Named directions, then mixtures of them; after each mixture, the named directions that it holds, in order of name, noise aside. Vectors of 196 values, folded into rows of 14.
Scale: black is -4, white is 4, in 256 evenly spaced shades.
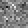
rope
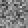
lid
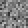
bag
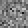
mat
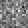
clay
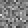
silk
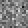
clay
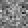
clay, mat, rope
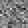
bag, mat, silk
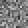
bag, lid, silk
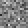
lid, rope, silk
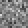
clay, mat, silk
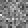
clay, rope, silk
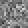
bag, mat, rope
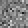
mat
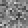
lid, mat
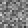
bag, mat, silk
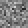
bag, mat, rope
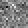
rope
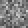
clay, lid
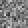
bag, lid, mat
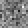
clay, rope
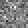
rope, silk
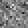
mat, rope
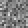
bag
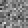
bag, lid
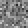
bag, clay, lid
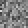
bag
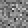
bag, mat, silk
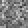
lid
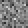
bag, clay, rope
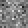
clay, lid, rope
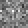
clay, rope
